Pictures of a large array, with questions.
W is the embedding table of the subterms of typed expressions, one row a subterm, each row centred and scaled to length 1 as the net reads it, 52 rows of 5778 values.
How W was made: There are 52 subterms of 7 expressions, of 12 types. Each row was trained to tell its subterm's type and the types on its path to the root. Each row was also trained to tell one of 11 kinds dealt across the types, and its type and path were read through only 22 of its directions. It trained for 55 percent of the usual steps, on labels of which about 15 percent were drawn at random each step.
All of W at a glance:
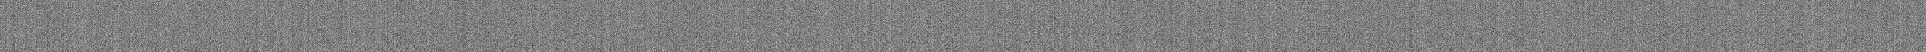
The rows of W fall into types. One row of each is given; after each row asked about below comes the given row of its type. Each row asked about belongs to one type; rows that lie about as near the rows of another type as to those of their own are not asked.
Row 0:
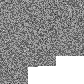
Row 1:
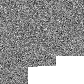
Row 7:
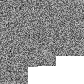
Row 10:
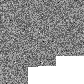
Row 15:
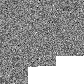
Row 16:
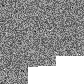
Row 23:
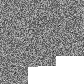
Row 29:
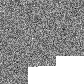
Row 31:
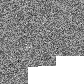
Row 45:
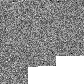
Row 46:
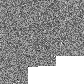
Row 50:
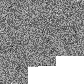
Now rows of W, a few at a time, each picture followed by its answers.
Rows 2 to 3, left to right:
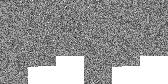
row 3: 29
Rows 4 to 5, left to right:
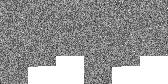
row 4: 50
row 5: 1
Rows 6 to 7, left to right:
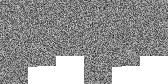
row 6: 45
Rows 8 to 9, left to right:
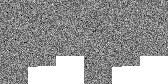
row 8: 45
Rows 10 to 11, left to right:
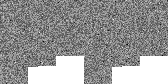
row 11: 16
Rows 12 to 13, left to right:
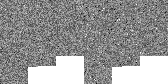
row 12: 50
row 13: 31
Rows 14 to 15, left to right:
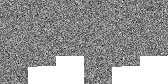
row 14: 45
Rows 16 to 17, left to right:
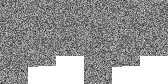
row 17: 31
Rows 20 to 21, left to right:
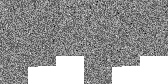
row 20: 50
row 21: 1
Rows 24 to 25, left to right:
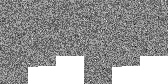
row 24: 16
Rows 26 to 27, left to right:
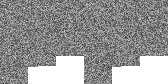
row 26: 15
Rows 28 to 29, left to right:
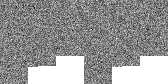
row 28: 31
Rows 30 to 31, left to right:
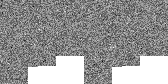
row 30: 29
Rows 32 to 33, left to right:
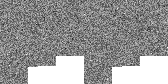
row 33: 50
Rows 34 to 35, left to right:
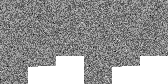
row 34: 7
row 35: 7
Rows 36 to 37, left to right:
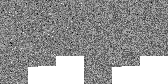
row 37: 0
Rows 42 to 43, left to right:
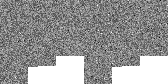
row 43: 7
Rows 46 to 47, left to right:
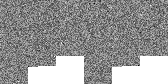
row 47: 7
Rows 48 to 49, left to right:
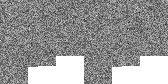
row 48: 15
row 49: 15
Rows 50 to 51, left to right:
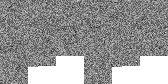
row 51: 16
